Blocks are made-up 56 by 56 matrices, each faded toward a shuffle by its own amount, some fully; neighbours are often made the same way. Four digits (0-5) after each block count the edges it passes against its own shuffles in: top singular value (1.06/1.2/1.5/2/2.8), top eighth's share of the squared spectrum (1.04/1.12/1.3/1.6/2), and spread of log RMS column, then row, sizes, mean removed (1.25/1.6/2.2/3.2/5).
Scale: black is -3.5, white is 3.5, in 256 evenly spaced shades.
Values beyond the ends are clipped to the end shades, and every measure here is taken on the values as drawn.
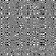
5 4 3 3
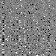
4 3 2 1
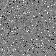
1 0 0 0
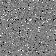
1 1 0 1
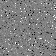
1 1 0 0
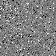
1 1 0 0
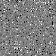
3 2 1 1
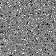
1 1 0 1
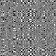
4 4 3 3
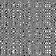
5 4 3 3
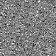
3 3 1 1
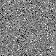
2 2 1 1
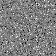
0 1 0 0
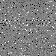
2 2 0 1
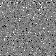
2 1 0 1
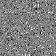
1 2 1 1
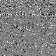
3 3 0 2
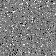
1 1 0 0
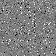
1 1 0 0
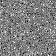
2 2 0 0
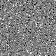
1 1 0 0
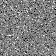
0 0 0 0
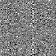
4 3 2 2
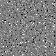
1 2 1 0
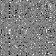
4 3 2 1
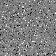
2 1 0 1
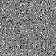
4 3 1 1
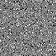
3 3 0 1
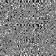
4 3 1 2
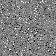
1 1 0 0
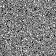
0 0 0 0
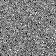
0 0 0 0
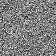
0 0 0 0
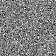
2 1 0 0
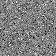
0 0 0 0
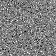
0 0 0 0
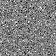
0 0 0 0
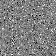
1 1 1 0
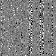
2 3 3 0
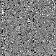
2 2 2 0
